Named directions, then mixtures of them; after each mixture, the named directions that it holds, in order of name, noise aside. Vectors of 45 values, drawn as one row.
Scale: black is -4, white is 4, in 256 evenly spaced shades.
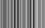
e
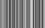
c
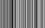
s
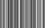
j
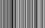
s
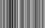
c, j, s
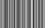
c, e, j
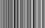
c, e, j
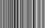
c, e, j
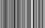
c, e, j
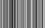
c, e, s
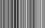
e, j, s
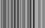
e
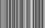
c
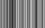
c, s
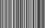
c, s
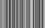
c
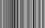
c, e, j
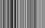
e, j, s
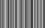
c, e, j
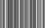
j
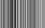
e, j, s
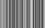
c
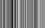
j, s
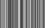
c, e, j
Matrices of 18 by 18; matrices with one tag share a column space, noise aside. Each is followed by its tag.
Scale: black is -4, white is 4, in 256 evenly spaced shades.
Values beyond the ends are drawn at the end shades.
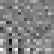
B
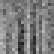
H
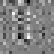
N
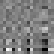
B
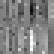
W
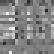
N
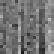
H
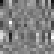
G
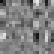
G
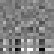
B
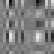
G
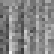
H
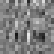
G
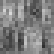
W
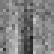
H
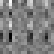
G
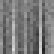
H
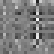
N
